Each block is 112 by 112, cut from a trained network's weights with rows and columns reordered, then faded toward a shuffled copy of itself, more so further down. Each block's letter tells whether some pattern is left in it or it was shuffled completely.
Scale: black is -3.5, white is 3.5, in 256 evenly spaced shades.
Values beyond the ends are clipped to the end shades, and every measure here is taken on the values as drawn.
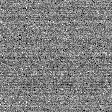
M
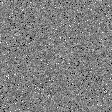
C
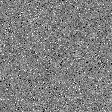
C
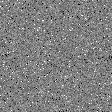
C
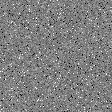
C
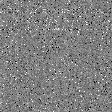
M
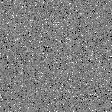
M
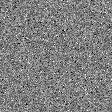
C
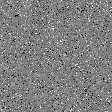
C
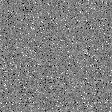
M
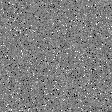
C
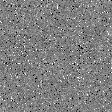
M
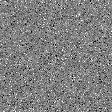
M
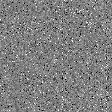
M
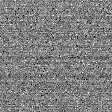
M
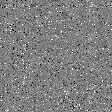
M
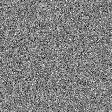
M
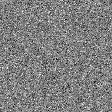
M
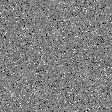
C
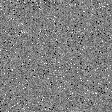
M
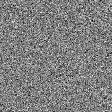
M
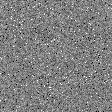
C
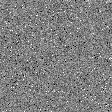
C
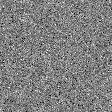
C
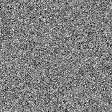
M
